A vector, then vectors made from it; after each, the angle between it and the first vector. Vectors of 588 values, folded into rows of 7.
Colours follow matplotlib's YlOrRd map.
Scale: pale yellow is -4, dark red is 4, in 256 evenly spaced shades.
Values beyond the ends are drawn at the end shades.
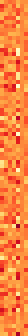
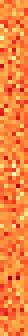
partly aligned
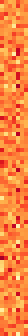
nearly opposite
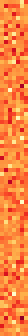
orthogonal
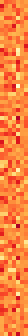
nearly parallel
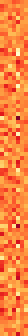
nearly parallel
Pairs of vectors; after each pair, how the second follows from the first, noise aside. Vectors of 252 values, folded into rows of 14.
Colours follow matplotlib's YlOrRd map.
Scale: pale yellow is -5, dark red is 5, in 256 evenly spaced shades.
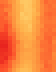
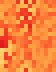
sign-scrambled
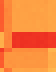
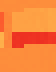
partly zeroed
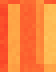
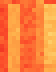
copied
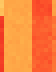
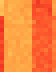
copied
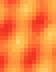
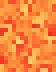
sign-scrambled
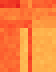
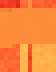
partly zeroed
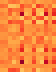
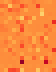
partly zeroed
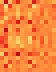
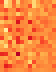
sign-scrambled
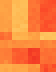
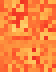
sign-scrambled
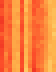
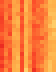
copied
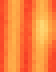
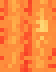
partly zeroed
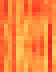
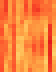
copied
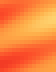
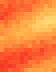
copied
